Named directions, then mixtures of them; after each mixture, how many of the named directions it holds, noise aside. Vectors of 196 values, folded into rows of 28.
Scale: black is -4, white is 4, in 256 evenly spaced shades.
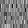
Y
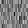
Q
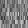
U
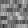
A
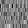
two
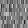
two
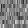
three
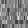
three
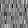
one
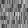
three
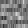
one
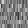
three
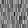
one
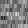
two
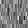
two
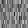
two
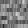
one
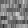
one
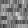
one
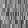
one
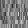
two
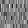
two
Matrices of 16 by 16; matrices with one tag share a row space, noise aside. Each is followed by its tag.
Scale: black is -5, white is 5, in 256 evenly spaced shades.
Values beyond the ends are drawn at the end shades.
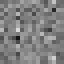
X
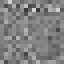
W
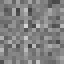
W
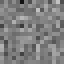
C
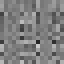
C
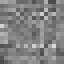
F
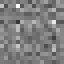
X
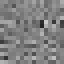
F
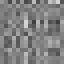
W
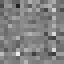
X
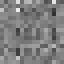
X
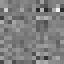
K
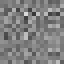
W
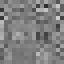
K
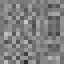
W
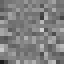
F
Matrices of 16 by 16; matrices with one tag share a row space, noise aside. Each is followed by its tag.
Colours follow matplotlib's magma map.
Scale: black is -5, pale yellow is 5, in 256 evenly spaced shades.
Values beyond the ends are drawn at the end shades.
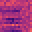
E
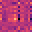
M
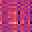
M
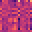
M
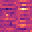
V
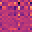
M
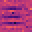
E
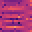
E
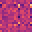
M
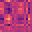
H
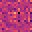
M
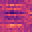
E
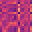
M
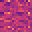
H
